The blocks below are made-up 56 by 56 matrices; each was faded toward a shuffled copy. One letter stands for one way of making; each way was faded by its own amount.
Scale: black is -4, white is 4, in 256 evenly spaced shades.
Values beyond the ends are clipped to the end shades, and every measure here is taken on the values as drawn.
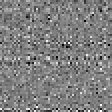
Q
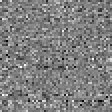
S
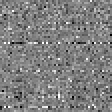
S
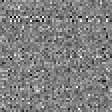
S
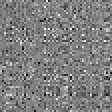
Q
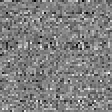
S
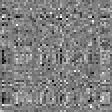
Q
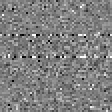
S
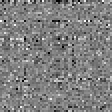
S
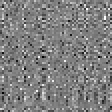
Q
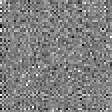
Q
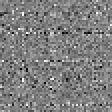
S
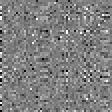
Q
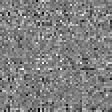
S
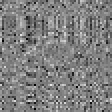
Q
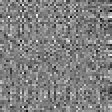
Q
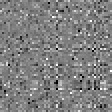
Q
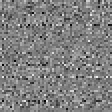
S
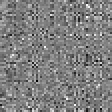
Q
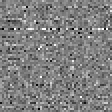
S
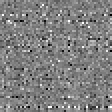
S
